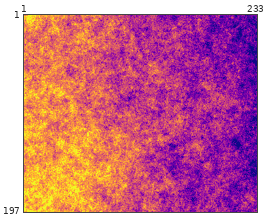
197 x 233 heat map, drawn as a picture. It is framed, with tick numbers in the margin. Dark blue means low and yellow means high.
The top right is the ninth with the lowest average. There is an overall slope up to the left. The ninth with the highest average is the bottom left.
